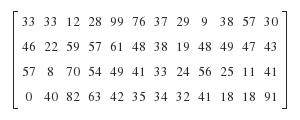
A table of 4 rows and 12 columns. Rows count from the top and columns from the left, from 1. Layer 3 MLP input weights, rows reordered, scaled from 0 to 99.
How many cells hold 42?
1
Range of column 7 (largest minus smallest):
5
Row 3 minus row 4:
57 -32 -12 -9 7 6 -1 -8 15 7 -7 -50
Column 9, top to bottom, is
9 48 56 41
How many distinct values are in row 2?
11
